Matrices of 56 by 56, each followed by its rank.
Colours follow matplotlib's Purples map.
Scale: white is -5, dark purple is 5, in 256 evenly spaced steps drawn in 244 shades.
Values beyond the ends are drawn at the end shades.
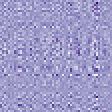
five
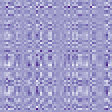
two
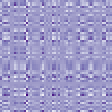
two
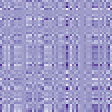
two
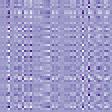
two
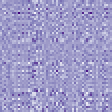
five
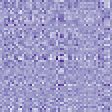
five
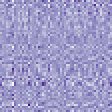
five
